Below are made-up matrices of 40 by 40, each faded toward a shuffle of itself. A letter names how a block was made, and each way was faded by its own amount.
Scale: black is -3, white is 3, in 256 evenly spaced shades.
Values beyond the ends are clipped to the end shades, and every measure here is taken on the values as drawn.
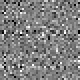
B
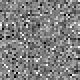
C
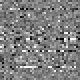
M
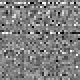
M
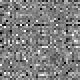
B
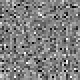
B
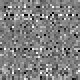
M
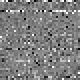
M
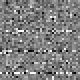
M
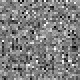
C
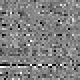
M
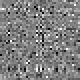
B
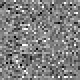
C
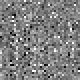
C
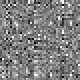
B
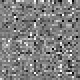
B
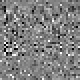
B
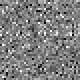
C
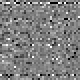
M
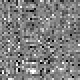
B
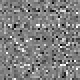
B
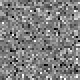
C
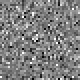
C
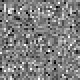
C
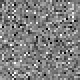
C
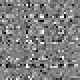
M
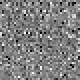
B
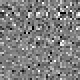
B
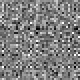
M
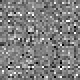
B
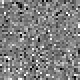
C
